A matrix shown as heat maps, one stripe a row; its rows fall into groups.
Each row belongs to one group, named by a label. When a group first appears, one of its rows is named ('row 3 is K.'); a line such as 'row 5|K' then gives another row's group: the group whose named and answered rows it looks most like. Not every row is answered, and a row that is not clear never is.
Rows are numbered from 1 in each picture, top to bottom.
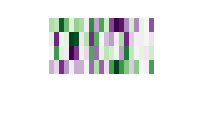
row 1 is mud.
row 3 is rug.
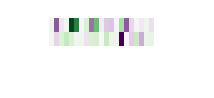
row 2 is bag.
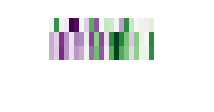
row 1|rug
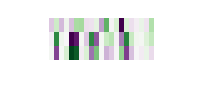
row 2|rug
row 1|bag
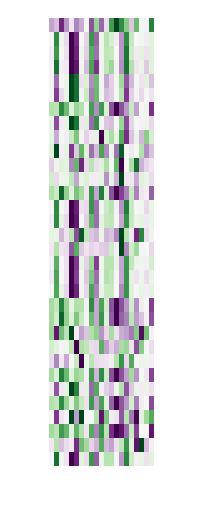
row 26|mud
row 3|rug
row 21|mud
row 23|bag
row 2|rug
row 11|bag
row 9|bag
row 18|rug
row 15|rug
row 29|bag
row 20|rug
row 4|rug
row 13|mud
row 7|mud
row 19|rug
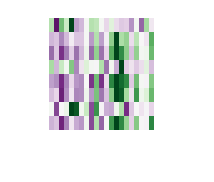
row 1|bag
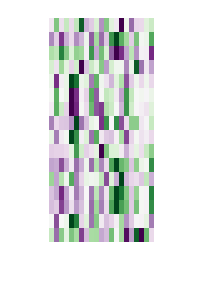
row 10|bag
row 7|rug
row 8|bag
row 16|bag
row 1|bag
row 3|mud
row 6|rug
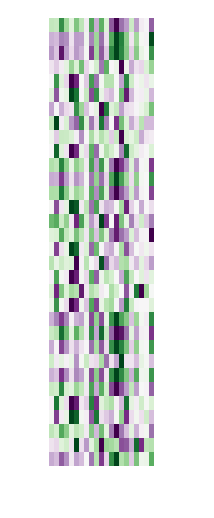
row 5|rug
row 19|rug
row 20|bag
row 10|rug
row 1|mud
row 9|bag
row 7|bag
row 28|rug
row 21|rug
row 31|bag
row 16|mud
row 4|bag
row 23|mud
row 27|mud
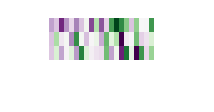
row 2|bag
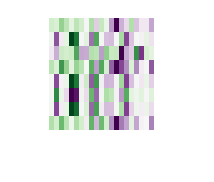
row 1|mud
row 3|bag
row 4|mud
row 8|mud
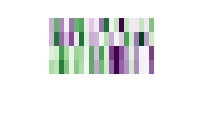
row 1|bag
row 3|mud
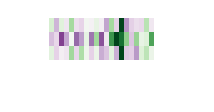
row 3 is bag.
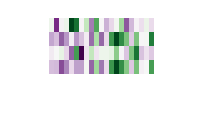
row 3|bag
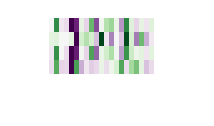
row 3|rug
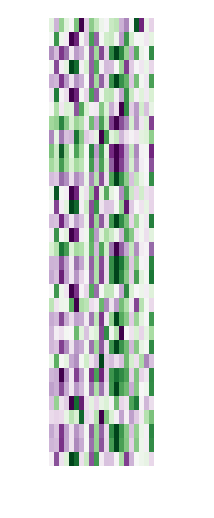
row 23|bag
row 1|bag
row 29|bag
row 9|bag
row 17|mud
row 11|mud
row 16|rug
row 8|mud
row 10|mud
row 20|rug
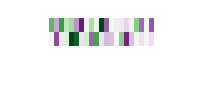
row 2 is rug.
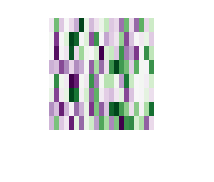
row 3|bag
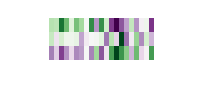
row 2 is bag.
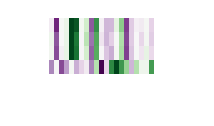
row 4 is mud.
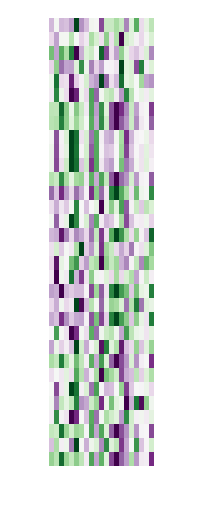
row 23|rug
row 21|bag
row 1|bag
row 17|bag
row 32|mud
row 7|mud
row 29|rug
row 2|bag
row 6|rug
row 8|mud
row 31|bag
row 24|bag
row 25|mud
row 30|mud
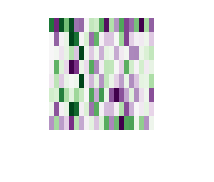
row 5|bag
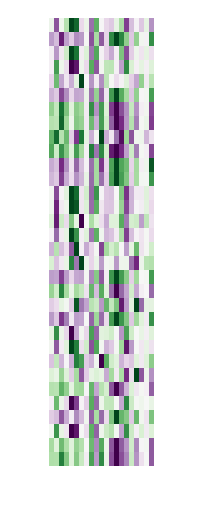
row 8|mud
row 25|bag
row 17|bag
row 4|rug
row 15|bag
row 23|rug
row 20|mud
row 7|mud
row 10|mud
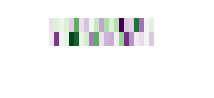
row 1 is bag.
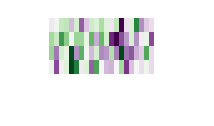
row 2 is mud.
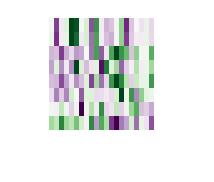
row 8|mud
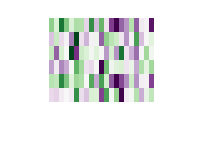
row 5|mud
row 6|bag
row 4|bag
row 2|bag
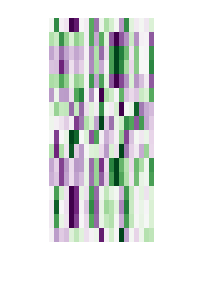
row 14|rug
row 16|bag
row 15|rug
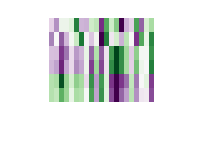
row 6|mud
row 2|bag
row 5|mud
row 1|bag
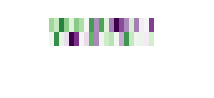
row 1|mud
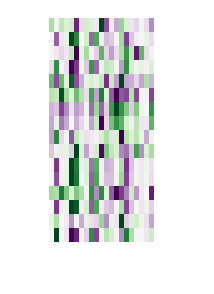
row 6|mud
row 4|rug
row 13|mud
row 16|rug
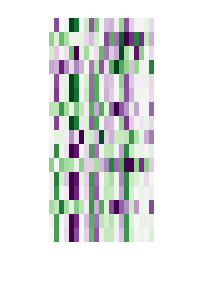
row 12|rug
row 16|rug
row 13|rug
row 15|rug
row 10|rug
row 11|bag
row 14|mud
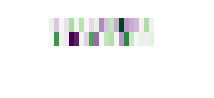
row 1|bag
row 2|rug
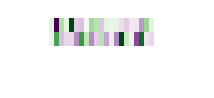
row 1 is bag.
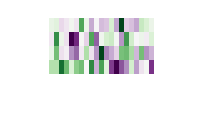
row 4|mud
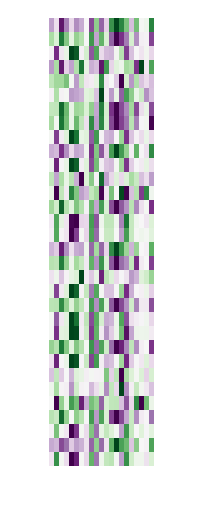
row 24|mud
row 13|bag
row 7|mud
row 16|rug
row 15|rug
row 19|bag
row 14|mud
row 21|mud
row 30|rug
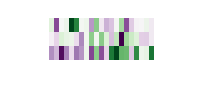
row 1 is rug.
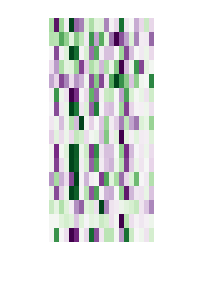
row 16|rug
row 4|bag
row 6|rug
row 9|bag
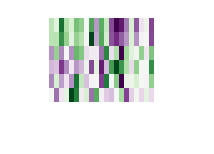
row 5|bag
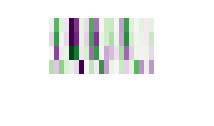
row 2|rug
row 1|rug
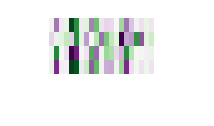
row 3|rug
